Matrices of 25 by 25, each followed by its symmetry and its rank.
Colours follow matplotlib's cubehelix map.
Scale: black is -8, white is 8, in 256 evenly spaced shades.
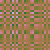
symmetric, rank one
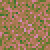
symmetric, full rank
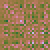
symmetric, rank three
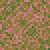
symmetric, full rank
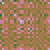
symmetric, rank three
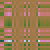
neither, rank one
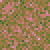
symmetric, full rank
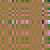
neither, rank one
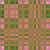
symmetric, rank one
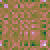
symmetric, rank three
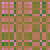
symmetric, rank one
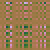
neither, rank one
